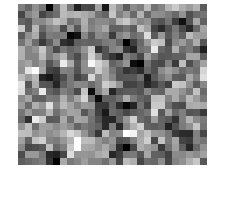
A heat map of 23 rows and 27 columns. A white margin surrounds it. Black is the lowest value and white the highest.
No single row or column stands out from its neighbours. The halves do not mirror each other. There is no seam. There are no regular stripes.
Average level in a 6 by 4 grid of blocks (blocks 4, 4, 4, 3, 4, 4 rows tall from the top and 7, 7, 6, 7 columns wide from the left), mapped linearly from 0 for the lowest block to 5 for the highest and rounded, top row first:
3342 / 3223 / 3403 / 4224 / 4242 / 2523
